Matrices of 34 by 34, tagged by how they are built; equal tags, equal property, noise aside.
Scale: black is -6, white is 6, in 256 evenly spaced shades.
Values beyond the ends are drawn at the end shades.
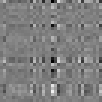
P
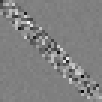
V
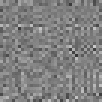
P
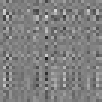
P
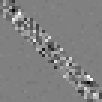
V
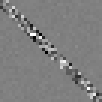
V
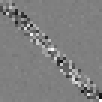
V
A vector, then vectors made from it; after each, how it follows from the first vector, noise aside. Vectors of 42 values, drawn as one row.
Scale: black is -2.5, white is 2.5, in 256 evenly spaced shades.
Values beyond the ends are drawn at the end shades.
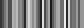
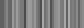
shrunk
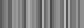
shrunk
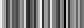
negated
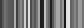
sign-scrambled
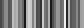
copied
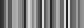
copied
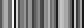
wrapped around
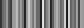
copied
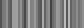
shrunk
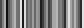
wrapped around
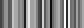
copied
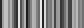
wrapped around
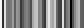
wrapped around
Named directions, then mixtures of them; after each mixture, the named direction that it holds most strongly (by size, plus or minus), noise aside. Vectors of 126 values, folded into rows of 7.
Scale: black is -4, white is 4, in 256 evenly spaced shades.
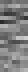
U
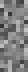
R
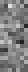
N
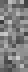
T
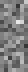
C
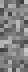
R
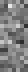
N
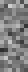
N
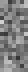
T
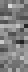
N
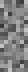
R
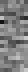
U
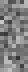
T
